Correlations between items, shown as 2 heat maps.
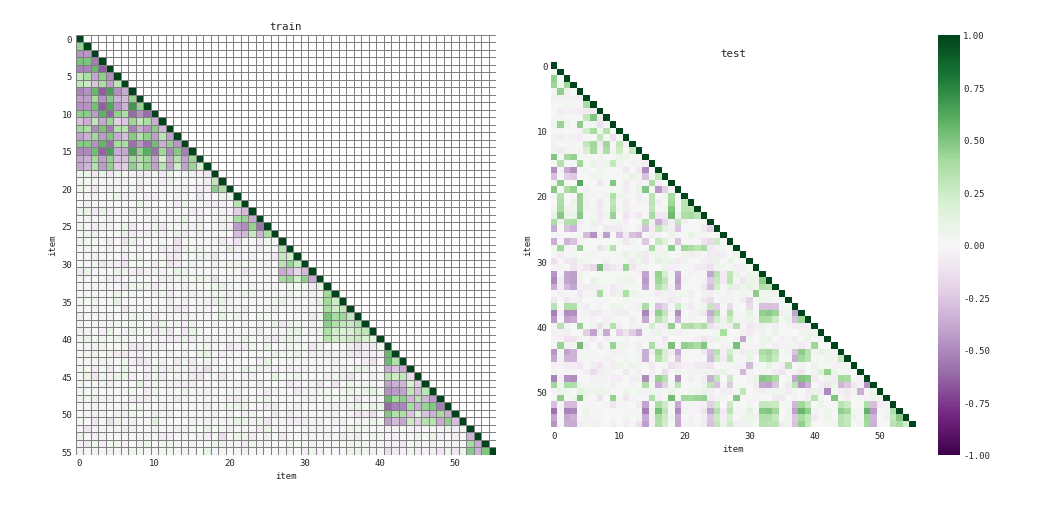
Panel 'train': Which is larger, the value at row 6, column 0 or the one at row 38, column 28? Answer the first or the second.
the first
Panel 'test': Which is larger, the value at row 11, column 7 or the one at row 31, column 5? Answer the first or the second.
the first
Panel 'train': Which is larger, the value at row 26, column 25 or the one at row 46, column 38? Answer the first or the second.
the first
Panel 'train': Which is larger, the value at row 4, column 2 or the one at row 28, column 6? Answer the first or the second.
the first
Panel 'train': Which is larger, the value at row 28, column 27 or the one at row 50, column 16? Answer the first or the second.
the first
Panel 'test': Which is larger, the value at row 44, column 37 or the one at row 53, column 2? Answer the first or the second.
the first
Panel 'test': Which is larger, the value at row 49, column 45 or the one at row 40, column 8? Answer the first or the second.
the second
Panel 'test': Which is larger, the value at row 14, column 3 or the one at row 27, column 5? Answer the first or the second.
the first
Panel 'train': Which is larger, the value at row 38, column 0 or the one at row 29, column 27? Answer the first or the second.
the second
